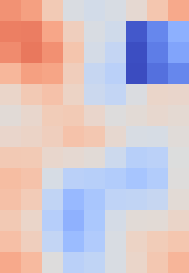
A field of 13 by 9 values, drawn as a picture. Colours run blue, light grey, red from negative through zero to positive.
Ninth with the lowest average: top right. Roughest part: top right. Mirror symmetry: none. Ninth with the highest average: top left. Odd patch: lower, in the top right. Grain: blotchy.
